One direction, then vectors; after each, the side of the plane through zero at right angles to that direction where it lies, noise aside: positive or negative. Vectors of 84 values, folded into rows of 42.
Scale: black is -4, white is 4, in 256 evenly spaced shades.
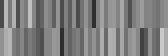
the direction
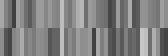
negative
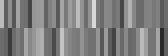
negative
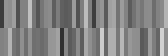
positive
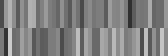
positive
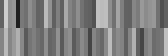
positive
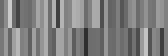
negative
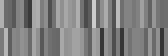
negative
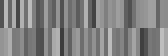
positive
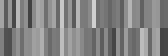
negative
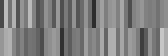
positive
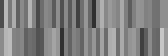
positive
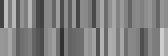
positive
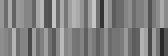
negative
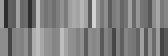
negative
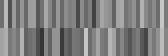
positive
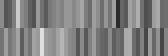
negative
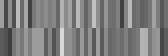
negative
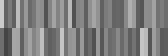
negative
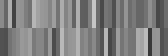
negative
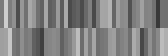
positive
